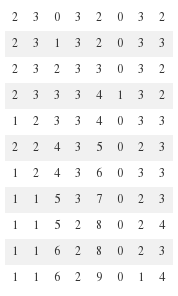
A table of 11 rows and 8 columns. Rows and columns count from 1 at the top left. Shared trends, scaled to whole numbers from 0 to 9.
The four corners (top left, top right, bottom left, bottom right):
2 2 1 4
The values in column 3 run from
0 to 6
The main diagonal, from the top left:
2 3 2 3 4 0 3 3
